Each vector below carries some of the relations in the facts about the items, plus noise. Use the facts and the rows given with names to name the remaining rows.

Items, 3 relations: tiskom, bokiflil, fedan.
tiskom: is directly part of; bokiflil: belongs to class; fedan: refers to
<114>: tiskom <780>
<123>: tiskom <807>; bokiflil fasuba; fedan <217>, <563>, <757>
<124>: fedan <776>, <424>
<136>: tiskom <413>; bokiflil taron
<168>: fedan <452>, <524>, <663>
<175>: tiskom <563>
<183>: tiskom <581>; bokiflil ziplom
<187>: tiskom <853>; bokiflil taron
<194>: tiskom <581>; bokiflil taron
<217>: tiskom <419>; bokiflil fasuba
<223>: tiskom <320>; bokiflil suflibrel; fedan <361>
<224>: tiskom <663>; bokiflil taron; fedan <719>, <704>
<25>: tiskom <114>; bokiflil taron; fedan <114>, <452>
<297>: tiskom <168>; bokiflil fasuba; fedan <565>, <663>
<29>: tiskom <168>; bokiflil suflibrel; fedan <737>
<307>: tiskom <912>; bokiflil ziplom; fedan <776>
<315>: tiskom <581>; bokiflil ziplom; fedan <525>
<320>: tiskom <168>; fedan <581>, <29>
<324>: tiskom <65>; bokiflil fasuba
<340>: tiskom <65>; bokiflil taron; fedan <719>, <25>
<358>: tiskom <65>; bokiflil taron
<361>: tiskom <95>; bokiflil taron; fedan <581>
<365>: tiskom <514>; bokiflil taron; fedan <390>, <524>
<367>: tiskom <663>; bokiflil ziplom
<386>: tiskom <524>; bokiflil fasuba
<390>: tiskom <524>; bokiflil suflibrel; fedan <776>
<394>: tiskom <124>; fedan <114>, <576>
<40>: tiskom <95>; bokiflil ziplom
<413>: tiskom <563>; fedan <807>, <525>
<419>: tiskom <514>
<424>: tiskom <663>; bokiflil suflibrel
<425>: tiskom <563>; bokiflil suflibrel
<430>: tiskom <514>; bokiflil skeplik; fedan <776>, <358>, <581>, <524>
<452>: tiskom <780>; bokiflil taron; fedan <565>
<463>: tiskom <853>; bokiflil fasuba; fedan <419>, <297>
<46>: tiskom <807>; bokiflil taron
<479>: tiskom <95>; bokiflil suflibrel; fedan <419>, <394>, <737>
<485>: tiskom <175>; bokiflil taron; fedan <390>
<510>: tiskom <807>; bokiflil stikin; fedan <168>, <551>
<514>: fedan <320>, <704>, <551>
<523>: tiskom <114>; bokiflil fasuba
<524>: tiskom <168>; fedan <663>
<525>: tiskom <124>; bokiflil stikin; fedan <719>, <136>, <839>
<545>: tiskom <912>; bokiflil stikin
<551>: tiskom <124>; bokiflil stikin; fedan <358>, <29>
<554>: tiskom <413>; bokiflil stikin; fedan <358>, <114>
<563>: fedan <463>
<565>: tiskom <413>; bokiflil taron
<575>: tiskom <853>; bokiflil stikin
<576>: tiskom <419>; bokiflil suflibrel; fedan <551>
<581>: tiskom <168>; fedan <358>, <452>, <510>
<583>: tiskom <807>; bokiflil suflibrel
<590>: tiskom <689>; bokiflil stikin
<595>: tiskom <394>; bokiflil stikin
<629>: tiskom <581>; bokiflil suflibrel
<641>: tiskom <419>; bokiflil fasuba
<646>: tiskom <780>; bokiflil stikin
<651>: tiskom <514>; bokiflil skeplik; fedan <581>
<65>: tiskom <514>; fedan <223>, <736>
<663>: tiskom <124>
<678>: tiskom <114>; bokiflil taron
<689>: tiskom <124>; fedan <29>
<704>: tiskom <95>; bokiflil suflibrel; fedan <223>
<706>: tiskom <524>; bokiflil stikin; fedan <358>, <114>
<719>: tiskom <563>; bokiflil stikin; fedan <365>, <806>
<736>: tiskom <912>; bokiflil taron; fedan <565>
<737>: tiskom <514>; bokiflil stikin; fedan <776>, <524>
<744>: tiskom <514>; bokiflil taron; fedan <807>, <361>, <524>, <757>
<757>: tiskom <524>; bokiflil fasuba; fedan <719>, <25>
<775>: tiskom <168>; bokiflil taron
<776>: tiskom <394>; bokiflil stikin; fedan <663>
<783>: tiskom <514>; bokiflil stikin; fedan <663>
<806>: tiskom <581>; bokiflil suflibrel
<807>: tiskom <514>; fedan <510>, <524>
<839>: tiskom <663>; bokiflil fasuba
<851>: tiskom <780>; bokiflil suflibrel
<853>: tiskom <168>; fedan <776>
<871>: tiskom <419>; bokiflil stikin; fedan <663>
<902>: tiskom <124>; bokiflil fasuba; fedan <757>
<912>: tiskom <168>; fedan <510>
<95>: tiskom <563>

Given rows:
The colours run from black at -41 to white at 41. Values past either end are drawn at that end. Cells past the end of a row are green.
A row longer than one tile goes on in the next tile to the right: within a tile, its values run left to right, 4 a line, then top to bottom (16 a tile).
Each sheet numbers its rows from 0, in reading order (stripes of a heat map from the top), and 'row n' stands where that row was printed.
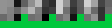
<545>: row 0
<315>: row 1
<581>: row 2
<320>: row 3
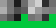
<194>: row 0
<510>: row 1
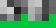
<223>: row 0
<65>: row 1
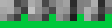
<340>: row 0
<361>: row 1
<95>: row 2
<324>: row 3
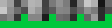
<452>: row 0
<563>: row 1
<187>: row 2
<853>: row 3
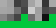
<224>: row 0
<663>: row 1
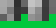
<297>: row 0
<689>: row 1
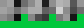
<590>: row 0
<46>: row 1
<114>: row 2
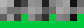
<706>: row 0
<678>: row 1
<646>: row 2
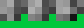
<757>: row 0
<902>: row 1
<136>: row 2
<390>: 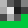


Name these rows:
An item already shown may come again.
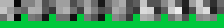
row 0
<776>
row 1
<839>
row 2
<136>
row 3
<194>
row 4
<902>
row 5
<576>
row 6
<424>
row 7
<479>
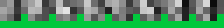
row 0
<523>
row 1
<123>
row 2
<704>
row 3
<651>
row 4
<736>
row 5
<223>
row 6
<307>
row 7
<307>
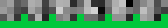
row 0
<757>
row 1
<524>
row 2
<551>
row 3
<629>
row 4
<783>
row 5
<217>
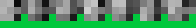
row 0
<871>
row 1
<194>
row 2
<839>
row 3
<737>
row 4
<413>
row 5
<641>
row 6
<554>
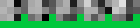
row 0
<871>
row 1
<719>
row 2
<46>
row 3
<430>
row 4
<807>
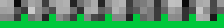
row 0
<485>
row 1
<565>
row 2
<365>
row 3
<46>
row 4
<563>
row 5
<386>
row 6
<124>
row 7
<419>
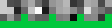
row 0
<29>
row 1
<583>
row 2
<525>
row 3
<358>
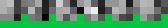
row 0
<563>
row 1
<183>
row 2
<430>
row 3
<424>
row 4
<46>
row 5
<744>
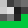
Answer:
<806>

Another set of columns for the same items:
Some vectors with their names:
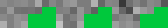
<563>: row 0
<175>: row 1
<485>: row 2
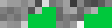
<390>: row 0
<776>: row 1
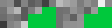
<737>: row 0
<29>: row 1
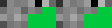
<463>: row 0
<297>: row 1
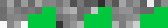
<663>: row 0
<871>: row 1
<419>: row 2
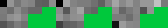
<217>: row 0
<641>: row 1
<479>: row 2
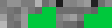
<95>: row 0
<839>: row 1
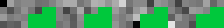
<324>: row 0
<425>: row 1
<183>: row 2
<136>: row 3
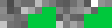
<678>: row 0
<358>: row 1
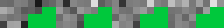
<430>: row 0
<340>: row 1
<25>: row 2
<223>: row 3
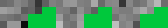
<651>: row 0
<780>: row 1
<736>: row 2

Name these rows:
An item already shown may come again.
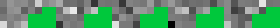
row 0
<114>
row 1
<706>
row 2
<136>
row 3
<554>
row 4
<46>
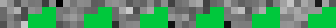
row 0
<510>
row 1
<217>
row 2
<551>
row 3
<123>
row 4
<554>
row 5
<307>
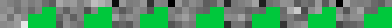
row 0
<124>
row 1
<704>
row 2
<523>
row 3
<217>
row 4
<902>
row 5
<551>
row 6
<641>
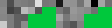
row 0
<46>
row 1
<386>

